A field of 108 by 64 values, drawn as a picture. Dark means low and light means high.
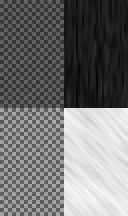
The table splits into 2 rows of 2 panels. Panel 1,1: low, checkered. Panel 1,2: very low, streaked downward, faint in contrast. Panel 2,1: middling, checkered, strong in contrast. Panel 2,2: very high, slanting down to the right, faint in contrast.
